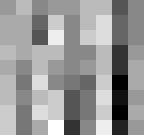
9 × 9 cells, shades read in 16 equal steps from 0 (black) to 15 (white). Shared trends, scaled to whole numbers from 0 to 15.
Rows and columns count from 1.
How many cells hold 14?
2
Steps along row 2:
same down up down up up down up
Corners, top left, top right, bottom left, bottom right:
9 8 12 9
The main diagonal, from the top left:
9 10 5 11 8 6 13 0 9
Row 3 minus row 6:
-1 3 -8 6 1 6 1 6 -2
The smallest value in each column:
9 7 5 8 3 6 11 0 8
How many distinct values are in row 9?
9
